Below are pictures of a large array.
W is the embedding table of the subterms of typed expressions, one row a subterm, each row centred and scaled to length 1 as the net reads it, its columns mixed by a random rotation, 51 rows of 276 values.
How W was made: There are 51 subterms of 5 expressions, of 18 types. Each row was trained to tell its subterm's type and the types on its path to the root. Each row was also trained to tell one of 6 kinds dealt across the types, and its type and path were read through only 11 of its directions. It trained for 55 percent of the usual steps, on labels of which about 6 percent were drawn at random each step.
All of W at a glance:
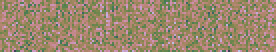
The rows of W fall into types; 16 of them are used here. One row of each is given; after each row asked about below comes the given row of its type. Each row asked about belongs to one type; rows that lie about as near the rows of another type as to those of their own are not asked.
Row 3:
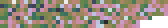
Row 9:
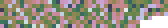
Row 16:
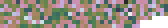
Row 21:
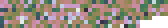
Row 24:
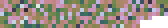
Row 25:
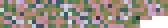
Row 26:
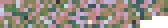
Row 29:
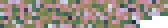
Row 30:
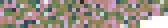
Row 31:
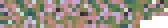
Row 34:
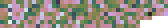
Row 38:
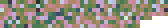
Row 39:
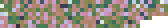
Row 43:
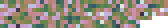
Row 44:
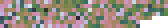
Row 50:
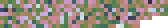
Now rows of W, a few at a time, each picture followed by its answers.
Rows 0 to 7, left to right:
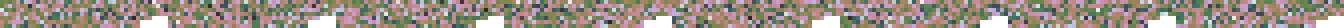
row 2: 31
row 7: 3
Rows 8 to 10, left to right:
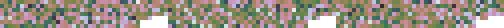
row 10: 24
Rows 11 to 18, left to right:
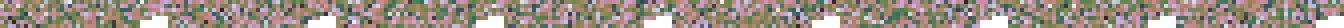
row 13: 30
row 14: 50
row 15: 31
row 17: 30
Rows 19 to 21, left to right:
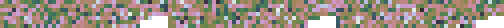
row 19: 16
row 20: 38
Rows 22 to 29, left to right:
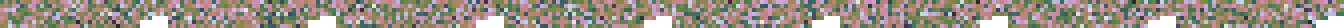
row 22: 31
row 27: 50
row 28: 16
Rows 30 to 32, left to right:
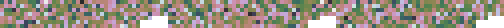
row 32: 43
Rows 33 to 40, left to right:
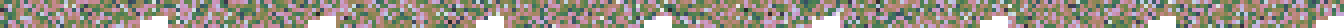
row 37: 9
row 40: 50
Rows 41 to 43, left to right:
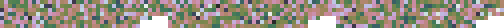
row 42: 30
